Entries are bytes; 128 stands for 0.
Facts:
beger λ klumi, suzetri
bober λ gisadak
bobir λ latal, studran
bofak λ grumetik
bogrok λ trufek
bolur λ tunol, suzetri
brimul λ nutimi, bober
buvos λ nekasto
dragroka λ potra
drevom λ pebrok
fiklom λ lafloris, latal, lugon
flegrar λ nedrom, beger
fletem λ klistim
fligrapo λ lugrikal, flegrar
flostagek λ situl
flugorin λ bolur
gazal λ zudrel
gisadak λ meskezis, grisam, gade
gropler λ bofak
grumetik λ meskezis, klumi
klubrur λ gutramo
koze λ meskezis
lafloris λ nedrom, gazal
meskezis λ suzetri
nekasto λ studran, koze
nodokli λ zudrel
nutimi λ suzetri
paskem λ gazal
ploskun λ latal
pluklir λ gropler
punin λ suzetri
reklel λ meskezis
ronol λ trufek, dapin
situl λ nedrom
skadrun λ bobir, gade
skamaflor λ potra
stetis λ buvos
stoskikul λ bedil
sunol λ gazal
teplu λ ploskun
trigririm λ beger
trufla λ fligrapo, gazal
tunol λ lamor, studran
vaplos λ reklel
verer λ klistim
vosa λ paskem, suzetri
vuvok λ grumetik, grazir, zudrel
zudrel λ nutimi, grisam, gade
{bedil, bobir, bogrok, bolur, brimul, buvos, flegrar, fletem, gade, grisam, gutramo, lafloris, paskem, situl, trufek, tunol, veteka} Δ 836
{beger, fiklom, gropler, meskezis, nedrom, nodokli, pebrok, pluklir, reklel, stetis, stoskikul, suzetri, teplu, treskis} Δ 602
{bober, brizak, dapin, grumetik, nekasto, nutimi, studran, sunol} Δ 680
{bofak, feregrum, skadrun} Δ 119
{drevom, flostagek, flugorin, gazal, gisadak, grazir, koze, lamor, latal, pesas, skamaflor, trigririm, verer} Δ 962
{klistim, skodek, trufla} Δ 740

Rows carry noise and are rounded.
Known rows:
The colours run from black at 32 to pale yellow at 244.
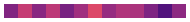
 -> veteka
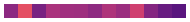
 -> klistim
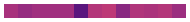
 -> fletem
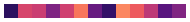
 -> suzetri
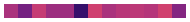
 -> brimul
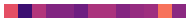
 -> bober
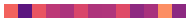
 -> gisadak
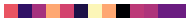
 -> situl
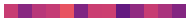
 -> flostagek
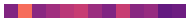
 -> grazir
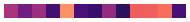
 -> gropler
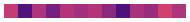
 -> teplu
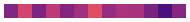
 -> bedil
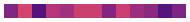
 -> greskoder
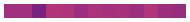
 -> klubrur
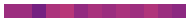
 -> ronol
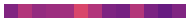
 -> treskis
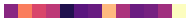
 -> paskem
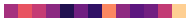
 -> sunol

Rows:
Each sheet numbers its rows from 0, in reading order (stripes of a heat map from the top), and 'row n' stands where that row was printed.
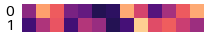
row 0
gazal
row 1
nutimi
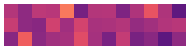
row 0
trigririm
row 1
vaplos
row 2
lamor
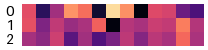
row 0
flegrar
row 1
grumetik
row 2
nodokli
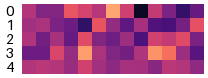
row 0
nedrom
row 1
studran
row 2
pluklir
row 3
beger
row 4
drevom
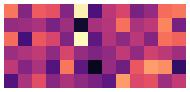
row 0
koze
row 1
zudrel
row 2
reklel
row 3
flugorin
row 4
bofak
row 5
bolur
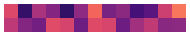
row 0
bobir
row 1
fligrapo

